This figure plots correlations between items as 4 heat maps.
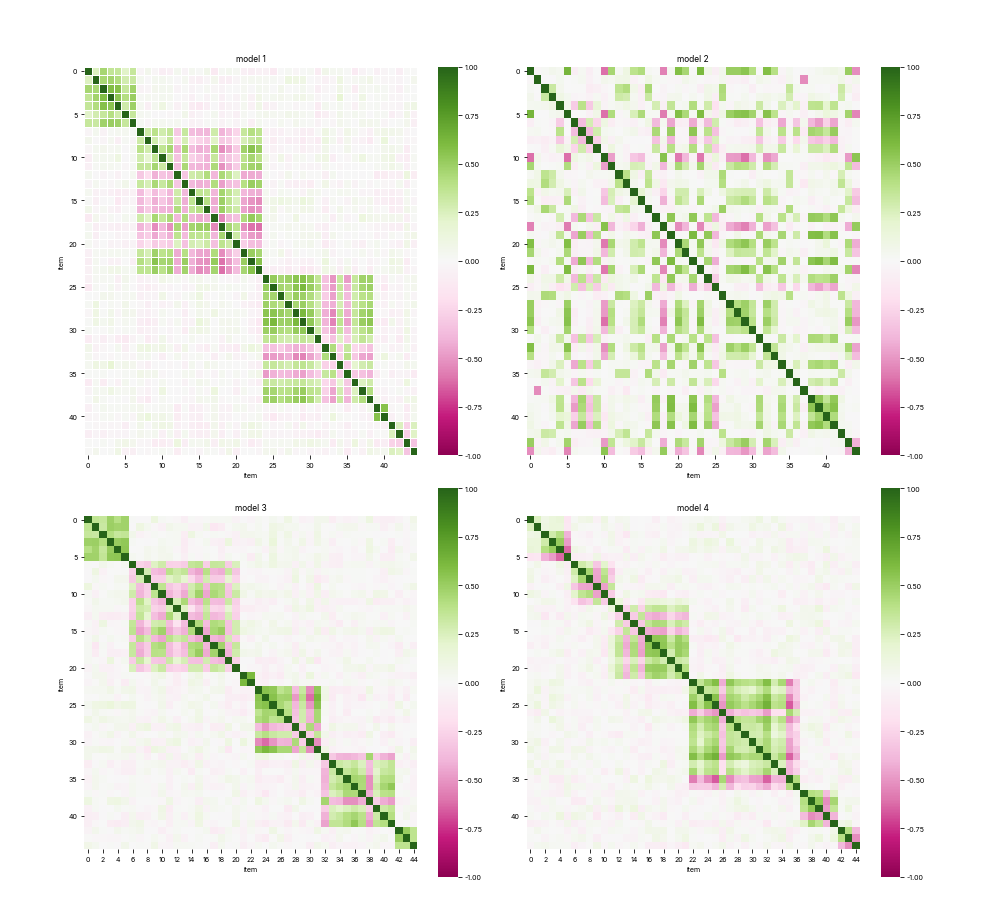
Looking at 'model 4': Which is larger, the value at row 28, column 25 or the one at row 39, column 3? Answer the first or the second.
the first
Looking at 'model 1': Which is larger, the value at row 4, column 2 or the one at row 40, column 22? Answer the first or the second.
the first
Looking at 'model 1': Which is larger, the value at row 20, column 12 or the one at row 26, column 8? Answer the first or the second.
the first
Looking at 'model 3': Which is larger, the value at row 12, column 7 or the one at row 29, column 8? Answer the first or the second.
the first
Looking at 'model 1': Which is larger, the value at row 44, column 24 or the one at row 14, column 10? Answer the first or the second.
the first
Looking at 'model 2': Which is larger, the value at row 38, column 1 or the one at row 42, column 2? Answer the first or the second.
the second
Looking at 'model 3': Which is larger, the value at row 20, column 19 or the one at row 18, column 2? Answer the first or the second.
the second
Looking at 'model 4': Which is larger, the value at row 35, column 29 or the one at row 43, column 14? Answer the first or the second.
the second
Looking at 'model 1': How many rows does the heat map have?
45
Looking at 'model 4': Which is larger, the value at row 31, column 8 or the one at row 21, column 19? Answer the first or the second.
the second
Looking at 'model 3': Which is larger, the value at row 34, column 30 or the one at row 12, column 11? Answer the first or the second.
the second
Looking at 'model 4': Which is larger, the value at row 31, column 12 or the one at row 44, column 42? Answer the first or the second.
the first
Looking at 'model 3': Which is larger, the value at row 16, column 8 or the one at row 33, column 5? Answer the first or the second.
the first
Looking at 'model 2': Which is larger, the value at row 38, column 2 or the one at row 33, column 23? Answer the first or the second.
the second
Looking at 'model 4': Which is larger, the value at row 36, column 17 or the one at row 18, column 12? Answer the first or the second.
the second
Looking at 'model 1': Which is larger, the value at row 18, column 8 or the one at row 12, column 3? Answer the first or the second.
the second
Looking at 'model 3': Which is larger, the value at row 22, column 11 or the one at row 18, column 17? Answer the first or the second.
the second
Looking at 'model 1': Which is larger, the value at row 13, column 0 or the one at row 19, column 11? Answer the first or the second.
the first
